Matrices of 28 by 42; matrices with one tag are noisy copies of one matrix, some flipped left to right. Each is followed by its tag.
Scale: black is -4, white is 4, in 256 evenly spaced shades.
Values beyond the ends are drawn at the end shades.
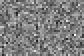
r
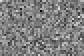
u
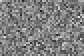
u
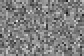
r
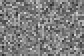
r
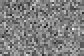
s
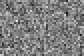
r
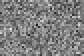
s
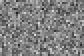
r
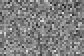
s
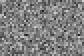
u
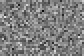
u
